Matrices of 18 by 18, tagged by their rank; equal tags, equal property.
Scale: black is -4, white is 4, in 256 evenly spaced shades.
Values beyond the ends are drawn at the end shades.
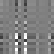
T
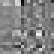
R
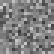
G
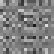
R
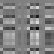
T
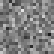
G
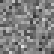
G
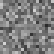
G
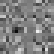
R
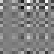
T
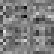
R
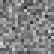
G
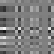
T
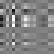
T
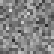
G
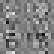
R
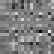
R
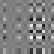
T
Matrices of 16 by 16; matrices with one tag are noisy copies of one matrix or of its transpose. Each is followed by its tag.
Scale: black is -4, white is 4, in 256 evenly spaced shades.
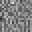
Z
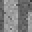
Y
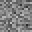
Z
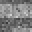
Y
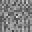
Z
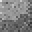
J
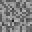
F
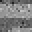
Y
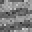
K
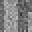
Y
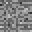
Z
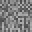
Z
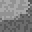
J
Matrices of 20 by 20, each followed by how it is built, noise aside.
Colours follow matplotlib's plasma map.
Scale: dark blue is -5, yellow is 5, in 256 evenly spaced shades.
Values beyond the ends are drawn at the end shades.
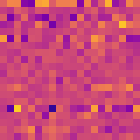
uneven rows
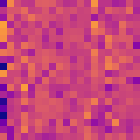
uneven columns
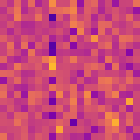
uneven columns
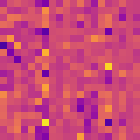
uneven columns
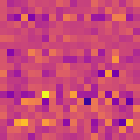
uneven rows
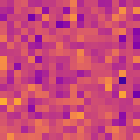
uneven columns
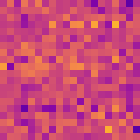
uneven rows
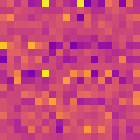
uneven rows
